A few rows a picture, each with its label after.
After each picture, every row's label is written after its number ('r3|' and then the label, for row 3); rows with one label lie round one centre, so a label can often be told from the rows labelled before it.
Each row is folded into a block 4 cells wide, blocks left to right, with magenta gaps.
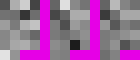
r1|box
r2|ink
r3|ink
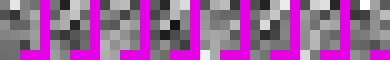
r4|ink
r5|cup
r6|box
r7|cup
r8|box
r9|cup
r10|box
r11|ink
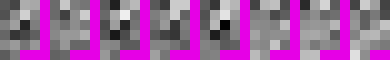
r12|cup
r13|ink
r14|cup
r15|cup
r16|cup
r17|box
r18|box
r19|box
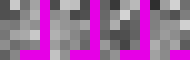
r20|ink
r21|box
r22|cup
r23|box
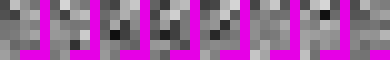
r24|ink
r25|ink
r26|cup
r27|cup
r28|cup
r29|box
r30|box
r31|ink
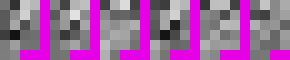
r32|cup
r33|cup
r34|box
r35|cup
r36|box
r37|ink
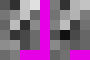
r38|cup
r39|cup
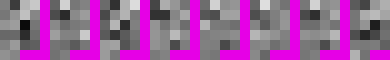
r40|cup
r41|ink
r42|cup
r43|ink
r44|ink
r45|ink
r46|ink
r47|cup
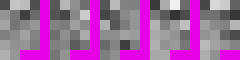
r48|box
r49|ink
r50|ink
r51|box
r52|box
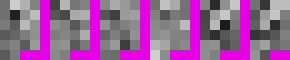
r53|ink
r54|ink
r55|ink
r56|box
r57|cup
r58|cup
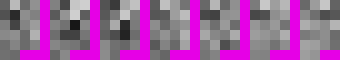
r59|ink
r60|cup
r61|cup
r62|ink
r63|ink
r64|ink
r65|box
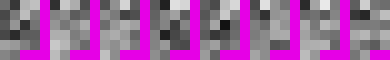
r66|cup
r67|box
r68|box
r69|cup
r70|cup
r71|ink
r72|box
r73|ink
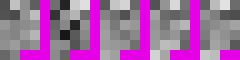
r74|ink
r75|cup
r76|box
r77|box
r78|box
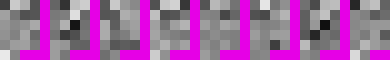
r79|box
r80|cup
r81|ink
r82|box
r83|box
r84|ink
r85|cup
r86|box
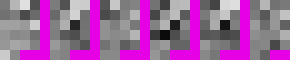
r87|box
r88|cup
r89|ink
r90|cup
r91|cup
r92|ink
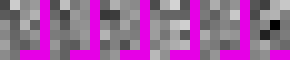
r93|ink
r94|ink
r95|ink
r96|box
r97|ink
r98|cup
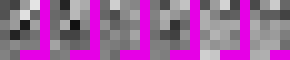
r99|cup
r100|cup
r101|ink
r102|cup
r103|box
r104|box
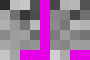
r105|box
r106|box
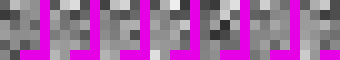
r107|ink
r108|box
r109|box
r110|box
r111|cup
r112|ink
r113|box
